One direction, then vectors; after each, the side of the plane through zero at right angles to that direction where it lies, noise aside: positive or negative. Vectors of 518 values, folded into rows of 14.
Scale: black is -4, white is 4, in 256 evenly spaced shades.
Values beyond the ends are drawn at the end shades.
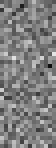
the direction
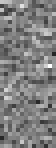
negative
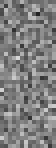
positive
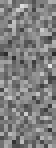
negative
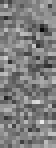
positive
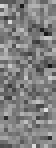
positive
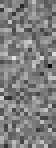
positive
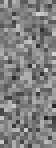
positive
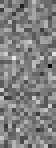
positive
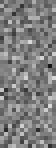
positive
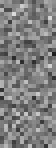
negative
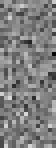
negative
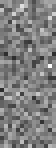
negative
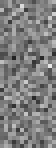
negative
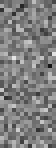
positive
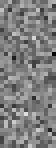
negative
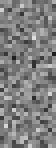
negative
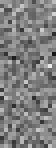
negative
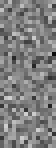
negative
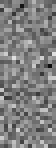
positive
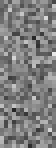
positive
